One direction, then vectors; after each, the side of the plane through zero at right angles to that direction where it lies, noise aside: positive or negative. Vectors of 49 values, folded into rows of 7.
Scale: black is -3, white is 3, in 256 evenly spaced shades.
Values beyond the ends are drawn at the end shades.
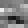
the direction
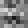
positive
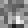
negative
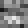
negative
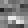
negative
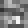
negative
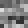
positive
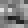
positive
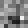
positive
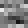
positive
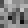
positive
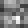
negative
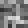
negative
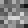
negative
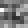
positive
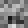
positive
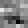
positive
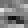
positive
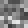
negative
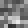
negative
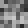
negative
